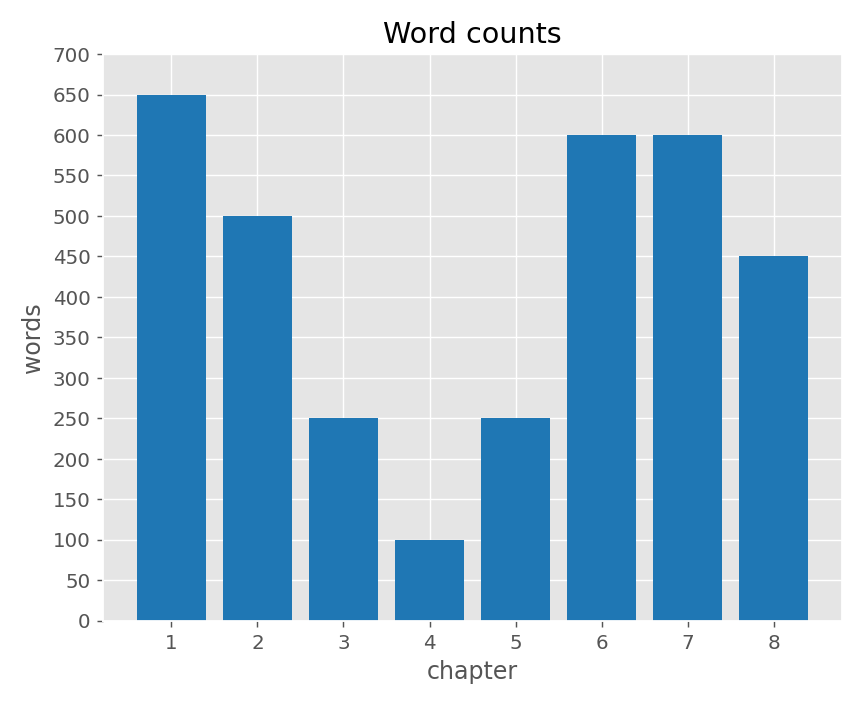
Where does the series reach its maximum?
1
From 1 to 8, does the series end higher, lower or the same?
lower
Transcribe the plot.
Title: Word counts
x-axis: chapter, ticks 1 2 3 4 5 6 7 8
y-axis: words, ticks 0 50 100 150 200 250 300 350 400 450 500 550 600 650 700
Values:
650 500 250 100 250 600 600 450
